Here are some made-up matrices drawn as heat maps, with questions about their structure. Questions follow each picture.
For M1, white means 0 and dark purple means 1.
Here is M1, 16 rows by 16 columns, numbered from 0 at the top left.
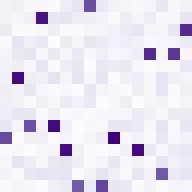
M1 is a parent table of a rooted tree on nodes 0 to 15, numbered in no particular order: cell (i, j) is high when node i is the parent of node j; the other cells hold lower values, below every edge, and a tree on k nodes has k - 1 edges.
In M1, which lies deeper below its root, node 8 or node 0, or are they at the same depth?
node 0
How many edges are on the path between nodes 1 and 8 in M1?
3
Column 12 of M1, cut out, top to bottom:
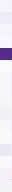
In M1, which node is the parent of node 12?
4
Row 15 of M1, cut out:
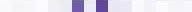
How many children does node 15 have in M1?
2
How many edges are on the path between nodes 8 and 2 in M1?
2
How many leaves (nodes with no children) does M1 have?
6
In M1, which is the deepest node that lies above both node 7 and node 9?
11
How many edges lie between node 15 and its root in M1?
2
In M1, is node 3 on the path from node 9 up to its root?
no
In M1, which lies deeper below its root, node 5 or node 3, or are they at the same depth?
node 3
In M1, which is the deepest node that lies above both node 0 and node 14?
4
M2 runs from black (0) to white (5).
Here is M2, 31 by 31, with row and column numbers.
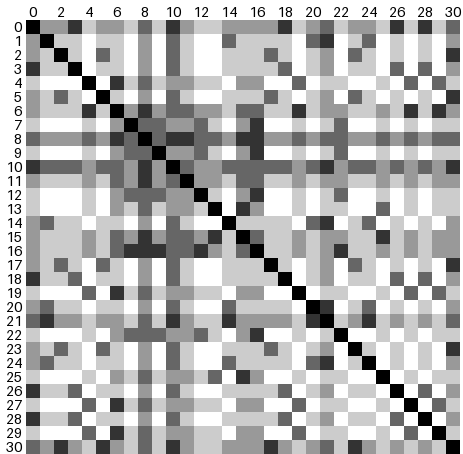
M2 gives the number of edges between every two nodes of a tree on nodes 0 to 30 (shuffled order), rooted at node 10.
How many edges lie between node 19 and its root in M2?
3
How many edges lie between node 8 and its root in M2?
1
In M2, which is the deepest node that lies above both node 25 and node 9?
8
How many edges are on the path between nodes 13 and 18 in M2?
5
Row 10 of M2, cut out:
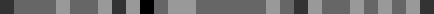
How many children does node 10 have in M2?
4
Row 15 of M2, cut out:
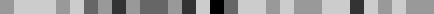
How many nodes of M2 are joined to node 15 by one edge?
3
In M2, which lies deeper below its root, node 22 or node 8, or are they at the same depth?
node 22
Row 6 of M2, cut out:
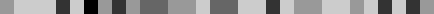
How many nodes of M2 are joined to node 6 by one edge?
5
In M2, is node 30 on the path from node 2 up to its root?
yes
